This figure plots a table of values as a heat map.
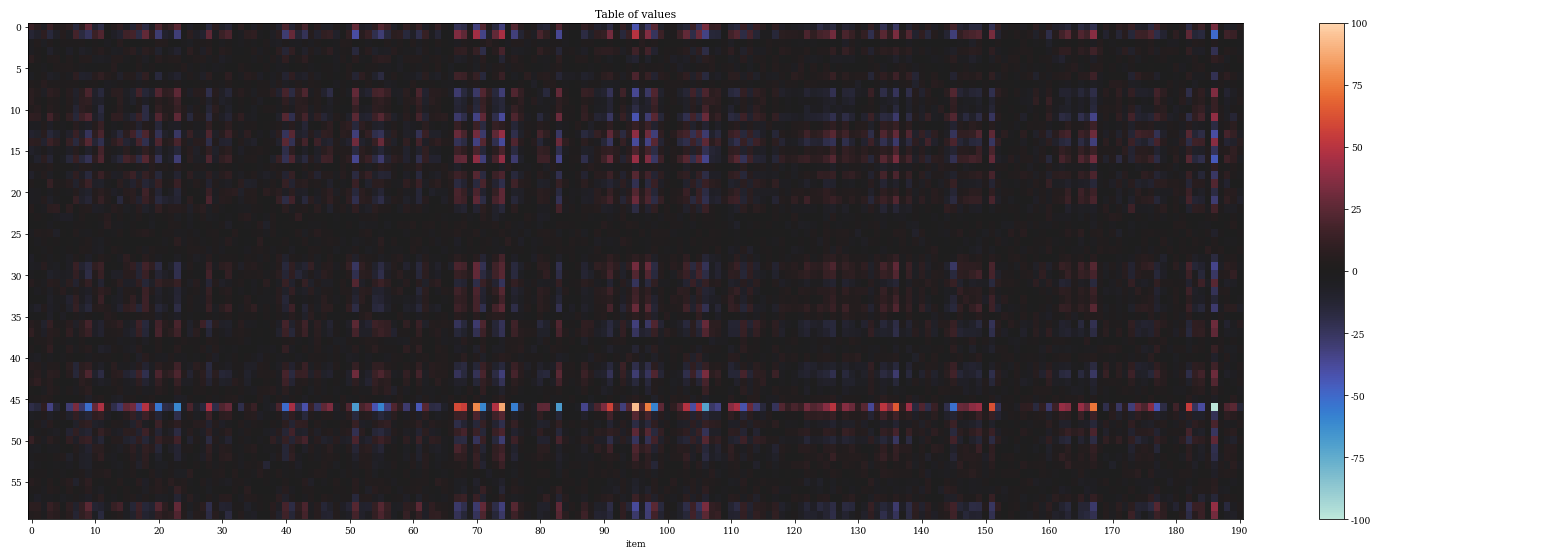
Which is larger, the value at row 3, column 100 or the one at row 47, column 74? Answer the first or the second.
the second
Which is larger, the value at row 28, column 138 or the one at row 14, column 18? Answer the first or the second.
the first
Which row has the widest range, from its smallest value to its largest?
46
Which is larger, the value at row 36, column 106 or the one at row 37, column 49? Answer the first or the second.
the first
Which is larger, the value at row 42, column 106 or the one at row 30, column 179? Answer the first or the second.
the first
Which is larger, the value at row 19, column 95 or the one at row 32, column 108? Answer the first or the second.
the second
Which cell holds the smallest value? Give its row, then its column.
46, 186
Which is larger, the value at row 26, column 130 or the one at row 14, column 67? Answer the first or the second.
the first
